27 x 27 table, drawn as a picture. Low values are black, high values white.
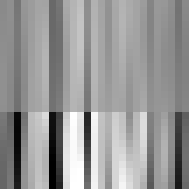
The top right is the calmest part. The ninth with the highest average is the bottom middle. A horizontal seam about 60% of the way down splits the table, and the top part is calmer. Streaks run downward. The bottom left is the ninth with the lowest average.
